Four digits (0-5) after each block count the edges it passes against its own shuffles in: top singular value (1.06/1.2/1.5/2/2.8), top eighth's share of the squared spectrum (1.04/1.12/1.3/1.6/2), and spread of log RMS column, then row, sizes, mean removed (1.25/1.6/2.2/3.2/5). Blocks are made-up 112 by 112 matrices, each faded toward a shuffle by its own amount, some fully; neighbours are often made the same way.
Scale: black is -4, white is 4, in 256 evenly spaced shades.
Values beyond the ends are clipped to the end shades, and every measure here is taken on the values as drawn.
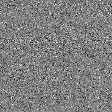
1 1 0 2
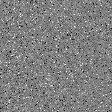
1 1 1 0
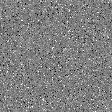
0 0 1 0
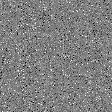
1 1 1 0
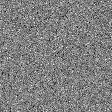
0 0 0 0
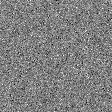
0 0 0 0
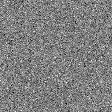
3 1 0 0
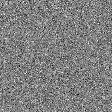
2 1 0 0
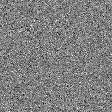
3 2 0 1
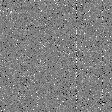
3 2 1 0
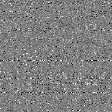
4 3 1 3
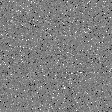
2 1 0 0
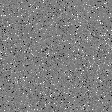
0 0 0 0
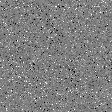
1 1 0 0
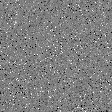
1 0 0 0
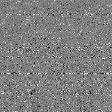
4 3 1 3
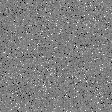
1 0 0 0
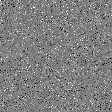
2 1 0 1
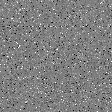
2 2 0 1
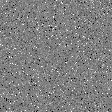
0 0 0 0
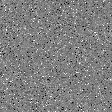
0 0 0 0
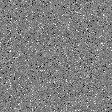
1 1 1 0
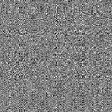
4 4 3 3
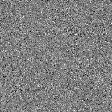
3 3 1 1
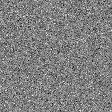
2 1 0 0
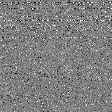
2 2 0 3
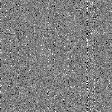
3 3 3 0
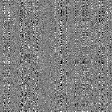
4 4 4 1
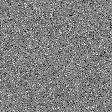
2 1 0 0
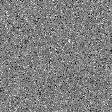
2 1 0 0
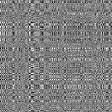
5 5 4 4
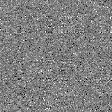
4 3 1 1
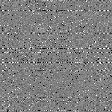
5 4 1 3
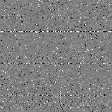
4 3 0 2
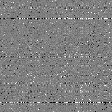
5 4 1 3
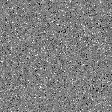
3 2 0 0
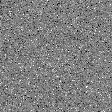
2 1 0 0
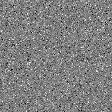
3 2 1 0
